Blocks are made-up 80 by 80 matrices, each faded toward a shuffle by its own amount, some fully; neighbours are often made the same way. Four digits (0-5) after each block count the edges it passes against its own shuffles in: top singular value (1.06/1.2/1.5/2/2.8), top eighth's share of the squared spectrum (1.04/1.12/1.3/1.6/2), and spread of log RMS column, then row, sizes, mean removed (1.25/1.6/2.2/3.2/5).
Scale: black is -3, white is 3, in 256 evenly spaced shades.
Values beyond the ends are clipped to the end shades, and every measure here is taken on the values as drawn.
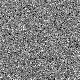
0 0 0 0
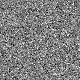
0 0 0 0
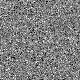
0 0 0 0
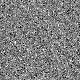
0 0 0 0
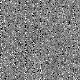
2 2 3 0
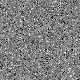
0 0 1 0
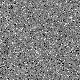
0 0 0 0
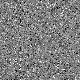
1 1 1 0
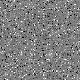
3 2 1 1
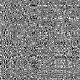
4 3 2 2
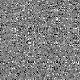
4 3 2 2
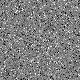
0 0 0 0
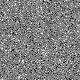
2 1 0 0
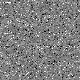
3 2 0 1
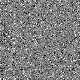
2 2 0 0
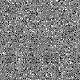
3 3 1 2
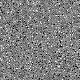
2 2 1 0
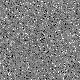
0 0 0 0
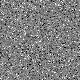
1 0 0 0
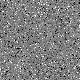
2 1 0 0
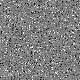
1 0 0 0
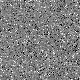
2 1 0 0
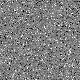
1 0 0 0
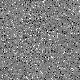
3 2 1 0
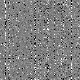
2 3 3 2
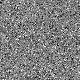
1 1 0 0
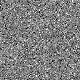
2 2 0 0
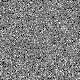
2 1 0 0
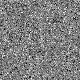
2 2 0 0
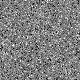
1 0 0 0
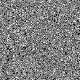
3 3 1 1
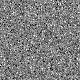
2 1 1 0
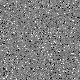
1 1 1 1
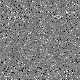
1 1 0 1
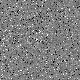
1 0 0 0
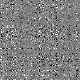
2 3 3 3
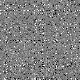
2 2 2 3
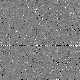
3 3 1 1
